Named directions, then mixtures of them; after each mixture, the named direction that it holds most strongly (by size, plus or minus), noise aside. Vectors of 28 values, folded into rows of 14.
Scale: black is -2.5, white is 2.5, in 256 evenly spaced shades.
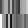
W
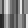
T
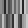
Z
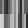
T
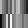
W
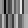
Z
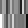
T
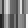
T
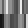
T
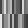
Z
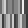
Z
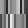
W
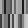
Z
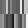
Z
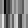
Z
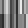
T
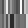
T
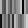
Z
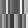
Z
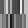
W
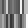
Z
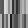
W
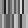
Z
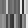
Z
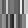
Z
